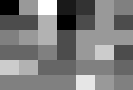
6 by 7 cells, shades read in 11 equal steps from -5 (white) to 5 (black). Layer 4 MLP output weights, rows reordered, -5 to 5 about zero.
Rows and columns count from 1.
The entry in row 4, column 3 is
0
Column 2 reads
-1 2 -1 1 -2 0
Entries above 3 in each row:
2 1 0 0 0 0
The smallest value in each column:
-3 -2 -5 0 -4 -3 -1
